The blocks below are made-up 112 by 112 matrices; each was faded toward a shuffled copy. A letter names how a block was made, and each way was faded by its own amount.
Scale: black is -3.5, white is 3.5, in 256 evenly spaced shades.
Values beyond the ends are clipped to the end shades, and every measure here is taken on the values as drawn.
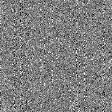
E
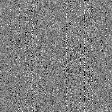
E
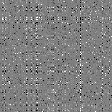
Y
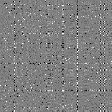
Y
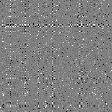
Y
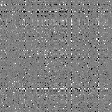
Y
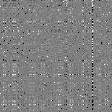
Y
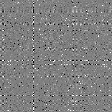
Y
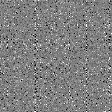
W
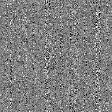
E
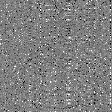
W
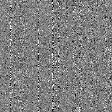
E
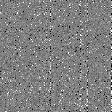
W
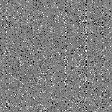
W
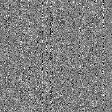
E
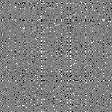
Y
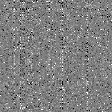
W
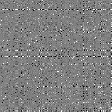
Y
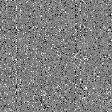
W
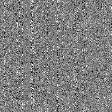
E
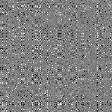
Y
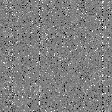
W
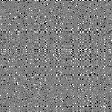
Y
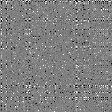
Y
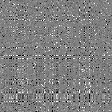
Y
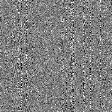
E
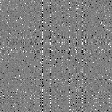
Y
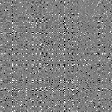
Y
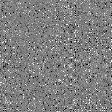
W
